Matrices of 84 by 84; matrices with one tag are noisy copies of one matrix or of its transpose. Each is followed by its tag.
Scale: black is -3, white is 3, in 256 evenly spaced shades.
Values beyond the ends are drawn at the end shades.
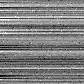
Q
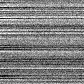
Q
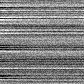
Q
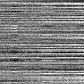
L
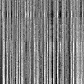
L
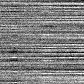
L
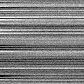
Q
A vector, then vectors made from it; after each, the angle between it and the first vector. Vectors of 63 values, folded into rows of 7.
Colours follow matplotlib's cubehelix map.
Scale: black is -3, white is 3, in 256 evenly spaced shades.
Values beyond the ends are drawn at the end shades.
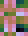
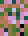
orthogonal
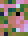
partly opposed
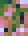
partly opposed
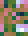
nearly opposite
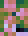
nearly parallel
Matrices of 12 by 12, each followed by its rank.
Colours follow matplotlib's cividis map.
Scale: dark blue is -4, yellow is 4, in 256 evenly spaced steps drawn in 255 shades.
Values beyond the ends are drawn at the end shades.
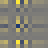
one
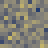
full rank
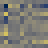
two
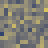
full rank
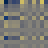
one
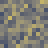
full rank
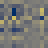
two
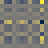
one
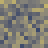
full rank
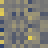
two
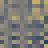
two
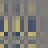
one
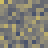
full rank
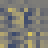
two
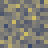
full rank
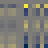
one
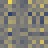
two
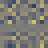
two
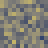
full rank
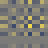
one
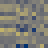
two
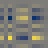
one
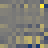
two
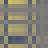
one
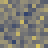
full rank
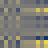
one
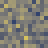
full rank
